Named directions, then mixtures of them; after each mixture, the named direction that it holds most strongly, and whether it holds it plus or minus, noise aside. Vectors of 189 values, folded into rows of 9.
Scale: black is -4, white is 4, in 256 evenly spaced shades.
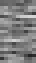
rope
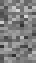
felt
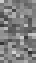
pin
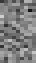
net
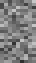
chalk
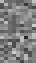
chalk, plus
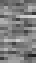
rope, plus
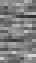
rope, minus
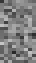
pin, minus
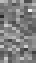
net, minus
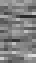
rope, minus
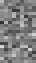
felt, minus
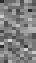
net, plus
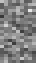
net, minus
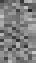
net, plus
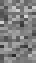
felt, plus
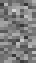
chalk, plus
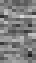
rope, plus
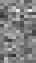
felt, plus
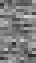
rope, plus
